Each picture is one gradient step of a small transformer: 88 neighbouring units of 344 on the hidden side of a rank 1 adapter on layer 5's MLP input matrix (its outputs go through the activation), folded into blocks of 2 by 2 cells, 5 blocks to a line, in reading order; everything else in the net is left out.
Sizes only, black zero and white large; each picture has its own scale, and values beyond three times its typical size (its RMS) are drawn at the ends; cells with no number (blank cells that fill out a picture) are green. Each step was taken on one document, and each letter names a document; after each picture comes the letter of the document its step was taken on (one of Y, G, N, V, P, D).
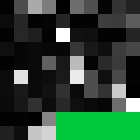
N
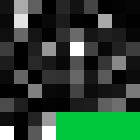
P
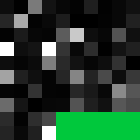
P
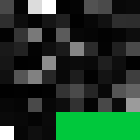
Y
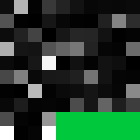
P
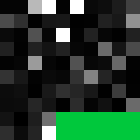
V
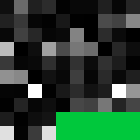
P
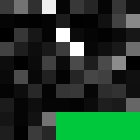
N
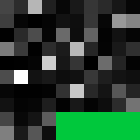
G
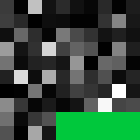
P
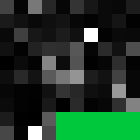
V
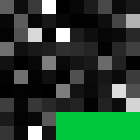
Y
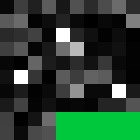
N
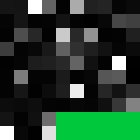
N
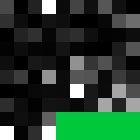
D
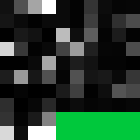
G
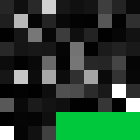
D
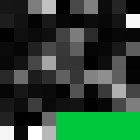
V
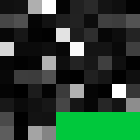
G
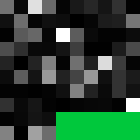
D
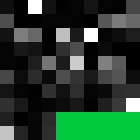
V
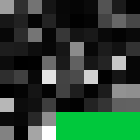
D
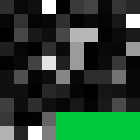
V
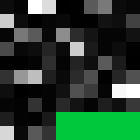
Y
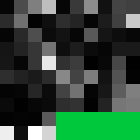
V
